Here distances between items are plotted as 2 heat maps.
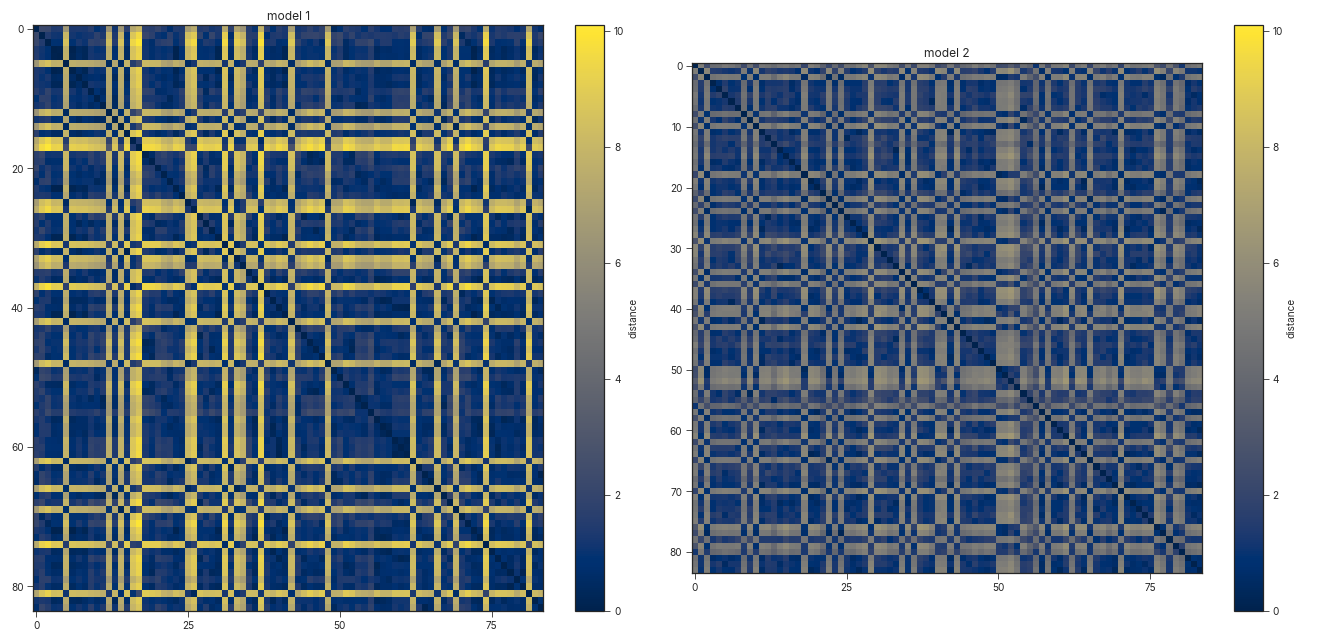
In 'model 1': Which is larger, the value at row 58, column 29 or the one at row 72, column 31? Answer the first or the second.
the second
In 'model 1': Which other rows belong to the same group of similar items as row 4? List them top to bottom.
0, 1, 2, 3, 6, 7, 8, 9, 10, 11, 13, 15, 18, 19, 20, 21, 22, 23, 24, 27, 28, 29, 30, 32, 35, 36, 38, 39, 40, 41, 43, 44, 45, 46, 47, 49, 50, 51, 52, 53, 54, 55, 56, 57, 58, 59, 60, 61, 63, 64, 65, 67, 68, 70, 71, 72, 73, 75, 76, 77, 78, 79, 80, 82, 83
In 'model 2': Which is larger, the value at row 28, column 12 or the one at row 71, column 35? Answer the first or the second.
the first
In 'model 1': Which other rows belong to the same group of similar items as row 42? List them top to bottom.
5, 12, 14, 16, 17, 25, 26, 31, 33, 34, 37, 48, 62, 66, 69, 74, 81
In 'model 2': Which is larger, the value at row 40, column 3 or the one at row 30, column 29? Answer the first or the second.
the second
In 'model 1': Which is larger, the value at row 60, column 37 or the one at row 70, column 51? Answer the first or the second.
the first
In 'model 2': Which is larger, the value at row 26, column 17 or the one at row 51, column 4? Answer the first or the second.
the second
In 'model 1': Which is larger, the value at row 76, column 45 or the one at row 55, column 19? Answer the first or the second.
the second
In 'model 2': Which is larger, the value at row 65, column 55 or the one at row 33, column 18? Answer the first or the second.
the second
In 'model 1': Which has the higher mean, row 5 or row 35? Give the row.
5
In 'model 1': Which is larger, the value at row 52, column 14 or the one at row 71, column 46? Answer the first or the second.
the first
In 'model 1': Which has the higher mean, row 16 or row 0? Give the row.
16
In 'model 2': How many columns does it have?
84
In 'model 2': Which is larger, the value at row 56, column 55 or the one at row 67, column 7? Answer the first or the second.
the first
